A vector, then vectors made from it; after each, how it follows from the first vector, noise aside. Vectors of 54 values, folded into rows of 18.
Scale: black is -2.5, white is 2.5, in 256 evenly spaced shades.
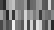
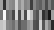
wrapped around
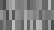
shrunk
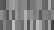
shrunk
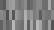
shrunk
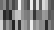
wrapped around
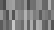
shrunk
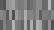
shrunk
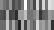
wrapped around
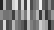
reversed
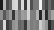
reversed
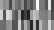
wrapped around
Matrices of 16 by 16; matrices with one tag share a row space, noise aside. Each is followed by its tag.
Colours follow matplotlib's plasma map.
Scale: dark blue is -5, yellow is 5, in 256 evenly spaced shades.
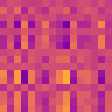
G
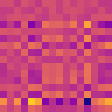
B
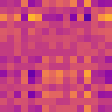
B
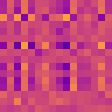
G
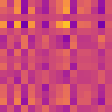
G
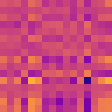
B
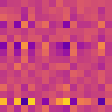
G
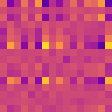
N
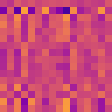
G
